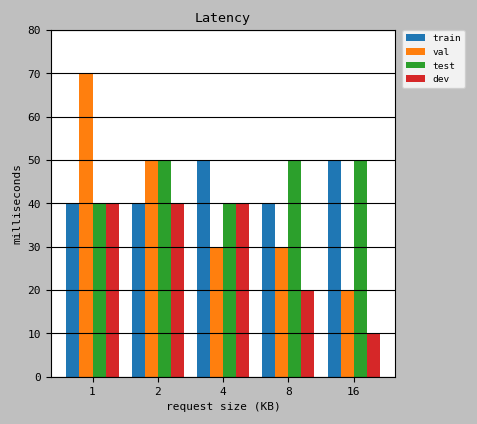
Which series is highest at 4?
train
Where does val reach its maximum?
1
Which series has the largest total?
test
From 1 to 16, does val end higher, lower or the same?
lower
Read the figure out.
Title: Latency
x-axis: request size (KB), ticks 1 2 4 8 16
y-axis: milliseconds, ticks 0 10 20 30 40 50 60 70 80
Legend: train, val, test, dev
Values:
train: 40 40 50 40 50
val: 70 50 30 30 20
test: 40 50 40 50 50
dev: 40 40 40 20 10
